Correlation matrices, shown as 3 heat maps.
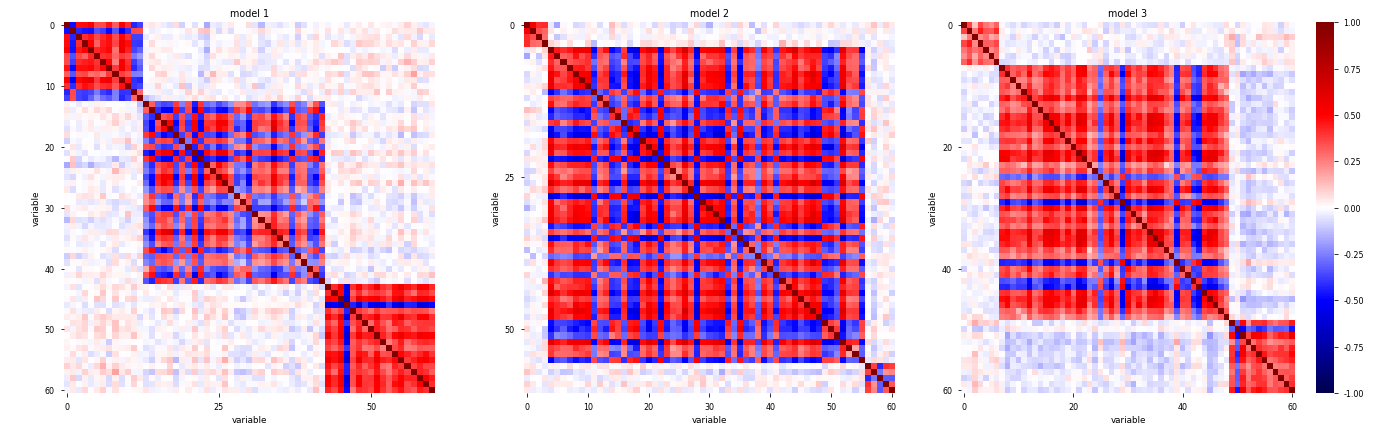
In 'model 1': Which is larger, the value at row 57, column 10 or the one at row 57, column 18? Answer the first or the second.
the first
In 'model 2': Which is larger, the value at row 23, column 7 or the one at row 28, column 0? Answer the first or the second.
the first
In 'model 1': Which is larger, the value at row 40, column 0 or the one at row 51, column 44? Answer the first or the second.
the second
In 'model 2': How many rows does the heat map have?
61
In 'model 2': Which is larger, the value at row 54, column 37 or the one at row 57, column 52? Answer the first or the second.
the first
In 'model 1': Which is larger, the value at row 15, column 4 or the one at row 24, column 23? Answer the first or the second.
the second
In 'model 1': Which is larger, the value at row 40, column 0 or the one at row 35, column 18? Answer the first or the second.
the first
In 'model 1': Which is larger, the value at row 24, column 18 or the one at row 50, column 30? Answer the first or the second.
the second
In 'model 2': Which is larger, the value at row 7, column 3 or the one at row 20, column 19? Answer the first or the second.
the second
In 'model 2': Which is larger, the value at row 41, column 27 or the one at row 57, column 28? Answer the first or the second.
the second
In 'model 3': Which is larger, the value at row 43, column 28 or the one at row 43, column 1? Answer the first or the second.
the second
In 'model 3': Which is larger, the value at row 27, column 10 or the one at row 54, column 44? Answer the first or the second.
the first
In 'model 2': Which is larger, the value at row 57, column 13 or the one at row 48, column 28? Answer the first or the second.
the first
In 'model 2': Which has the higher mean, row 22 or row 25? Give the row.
25
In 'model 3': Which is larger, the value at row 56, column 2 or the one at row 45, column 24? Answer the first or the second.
the second
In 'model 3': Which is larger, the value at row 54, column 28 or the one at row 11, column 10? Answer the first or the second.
the second
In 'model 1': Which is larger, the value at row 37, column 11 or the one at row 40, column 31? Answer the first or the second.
the first
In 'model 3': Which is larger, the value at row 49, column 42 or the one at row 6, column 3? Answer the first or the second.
the second
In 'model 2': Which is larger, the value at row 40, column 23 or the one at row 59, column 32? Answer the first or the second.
the first
